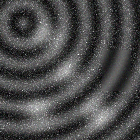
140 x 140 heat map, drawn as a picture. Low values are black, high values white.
In the middle right lies a patch that is calmer than the rest. There are four bumps. No row or column stands out. Concentric rings centre on the top left.
